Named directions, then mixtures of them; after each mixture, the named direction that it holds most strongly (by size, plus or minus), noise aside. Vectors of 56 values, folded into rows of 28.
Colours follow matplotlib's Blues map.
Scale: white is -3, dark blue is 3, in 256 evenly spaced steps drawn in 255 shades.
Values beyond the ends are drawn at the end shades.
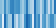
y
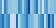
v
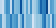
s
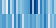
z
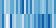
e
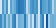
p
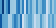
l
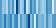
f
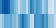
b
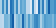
z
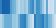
b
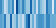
f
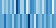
f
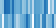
y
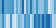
e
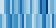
s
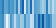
e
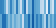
s
